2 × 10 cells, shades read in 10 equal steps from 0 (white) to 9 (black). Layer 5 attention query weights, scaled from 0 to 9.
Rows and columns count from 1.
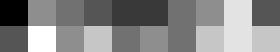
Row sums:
54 31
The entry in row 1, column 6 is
7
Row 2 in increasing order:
0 1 2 2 2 4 4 5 5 6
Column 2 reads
4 0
